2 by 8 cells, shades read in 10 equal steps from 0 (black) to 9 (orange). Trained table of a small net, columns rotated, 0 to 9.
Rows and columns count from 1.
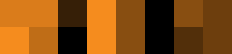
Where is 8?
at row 1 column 1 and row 1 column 2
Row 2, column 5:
5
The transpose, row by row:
8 9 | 8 7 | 2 0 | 9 9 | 5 5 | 0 0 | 5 3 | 4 4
